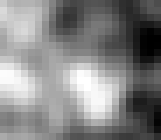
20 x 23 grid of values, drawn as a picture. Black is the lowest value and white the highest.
The ninth with the lowest average is the top right. Values rise toward the left. The texture is blotchy. There are no lone odd cells.
